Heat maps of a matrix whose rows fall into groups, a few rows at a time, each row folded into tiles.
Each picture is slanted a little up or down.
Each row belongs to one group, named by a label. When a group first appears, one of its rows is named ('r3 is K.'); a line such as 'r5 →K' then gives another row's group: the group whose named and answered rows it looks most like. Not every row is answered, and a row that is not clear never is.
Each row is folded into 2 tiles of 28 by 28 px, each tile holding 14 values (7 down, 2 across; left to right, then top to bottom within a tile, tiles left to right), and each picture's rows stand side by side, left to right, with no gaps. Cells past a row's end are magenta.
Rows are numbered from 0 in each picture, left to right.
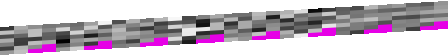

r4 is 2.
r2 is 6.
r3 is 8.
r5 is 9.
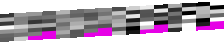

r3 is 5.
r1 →8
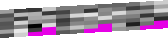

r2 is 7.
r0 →5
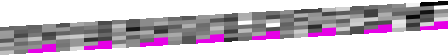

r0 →6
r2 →6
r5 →5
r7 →9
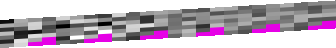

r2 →8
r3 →5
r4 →8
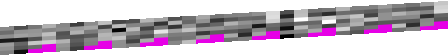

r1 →2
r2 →2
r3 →2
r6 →8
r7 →7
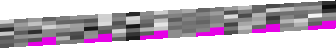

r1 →7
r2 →2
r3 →9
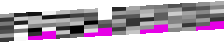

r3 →7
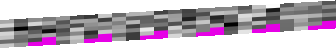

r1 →5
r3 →6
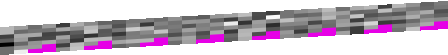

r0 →9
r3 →5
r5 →7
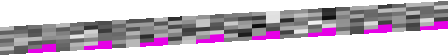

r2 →5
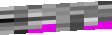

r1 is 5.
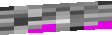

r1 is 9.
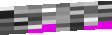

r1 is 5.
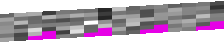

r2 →8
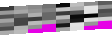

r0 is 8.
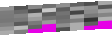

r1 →5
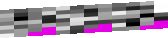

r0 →6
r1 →8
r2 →7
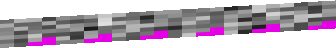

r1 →7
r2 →8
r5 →8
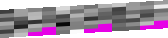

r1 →9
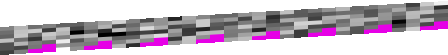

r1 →6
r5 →8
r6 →8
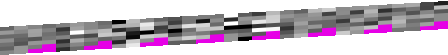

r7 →9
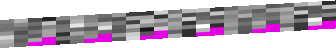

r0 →9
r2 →5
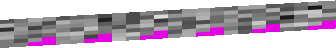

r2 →6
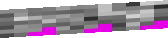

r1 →7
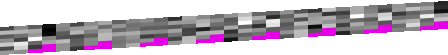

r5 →5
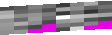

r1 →2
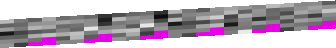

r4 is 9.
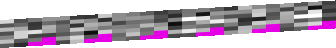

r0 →8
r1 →5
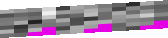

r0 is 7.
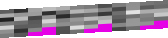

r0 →2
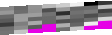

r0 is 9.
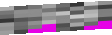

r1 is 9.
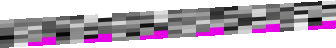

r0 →9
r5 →5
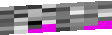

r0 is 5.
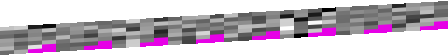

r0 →9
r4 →8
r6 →5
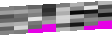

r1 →6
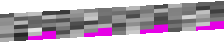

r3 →9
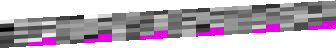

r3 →5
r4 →9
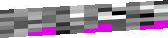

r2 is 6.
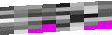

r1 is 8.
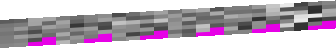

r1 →6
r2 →7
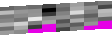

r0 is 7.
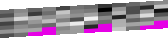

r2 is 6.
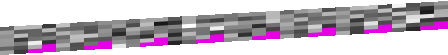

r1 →8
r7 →8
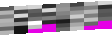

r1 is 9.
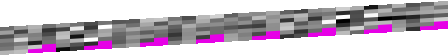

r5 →2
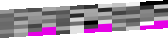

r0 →5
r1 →5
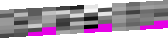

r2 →6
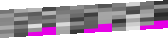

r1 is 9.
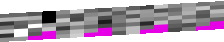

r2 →5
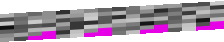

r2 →2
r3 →5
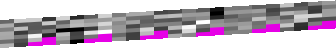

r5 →8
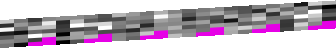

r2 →7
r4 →6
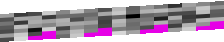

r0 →5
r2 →6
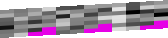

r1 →2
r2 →6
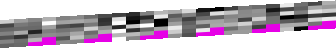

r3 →9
